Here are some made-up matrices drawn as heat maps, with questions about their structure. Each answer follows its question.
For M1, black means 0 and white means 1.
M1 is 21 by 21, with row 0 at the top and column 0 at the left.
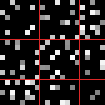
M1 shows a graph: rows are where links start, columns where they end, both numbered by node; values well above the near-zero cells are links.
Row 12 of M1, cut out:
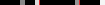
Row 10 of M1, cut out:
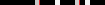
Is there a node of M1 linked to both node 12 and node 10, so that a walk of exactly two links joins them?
yes
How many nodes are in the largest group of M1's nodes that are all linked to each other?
3
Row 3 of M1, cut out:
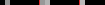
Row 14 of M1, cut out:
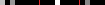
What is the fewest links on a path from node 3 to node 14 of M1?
5
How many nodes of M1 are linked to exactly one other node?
0
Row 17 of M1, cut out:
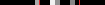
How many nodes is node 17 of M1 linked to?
4
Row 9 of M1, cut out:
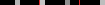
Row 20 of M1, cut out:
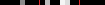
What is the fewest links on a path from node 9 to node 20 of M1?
1
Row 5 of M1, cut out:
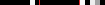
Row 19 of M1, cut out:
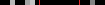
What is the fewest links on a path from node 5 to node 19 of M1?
1
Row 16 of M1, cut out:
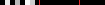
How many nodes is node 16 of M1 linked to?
4
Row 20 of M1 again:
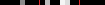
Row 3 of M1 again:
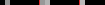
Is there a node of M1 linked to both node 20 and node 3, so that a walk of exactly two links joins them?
yes
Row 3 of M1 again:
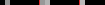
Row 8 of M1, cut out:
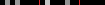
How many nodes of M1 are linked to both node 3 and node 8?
2
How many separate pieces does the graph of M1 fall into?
1
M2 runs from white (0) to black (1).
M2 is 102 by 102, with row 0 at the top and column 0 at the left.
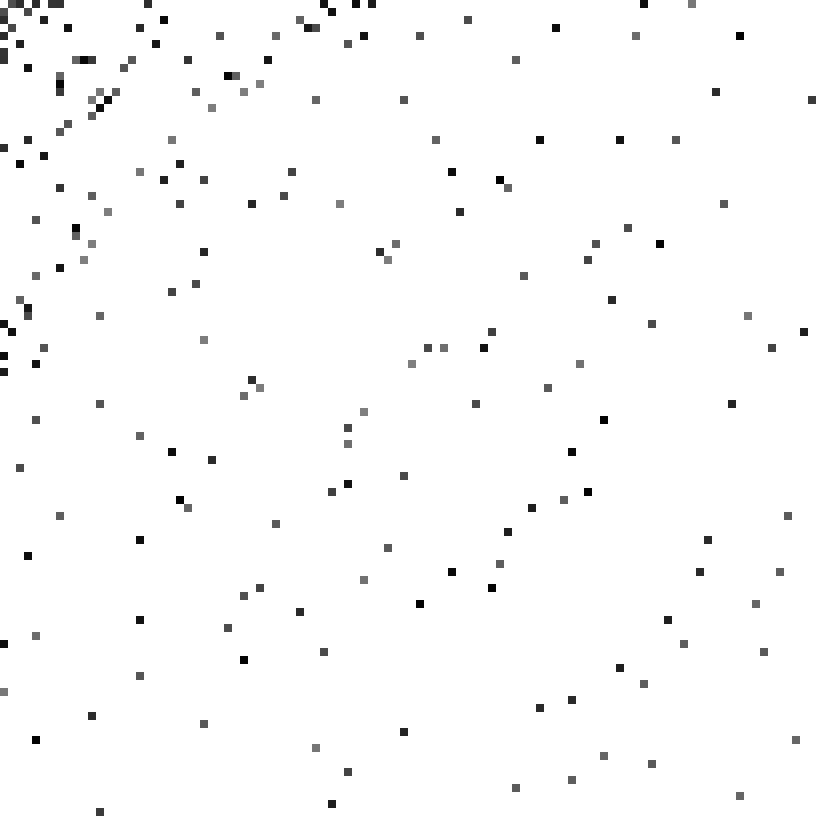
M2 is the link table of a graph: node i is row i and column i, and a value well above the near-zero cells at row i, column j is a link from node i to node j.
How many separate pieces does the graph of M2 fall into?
1
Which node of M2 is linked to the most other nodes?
node 0
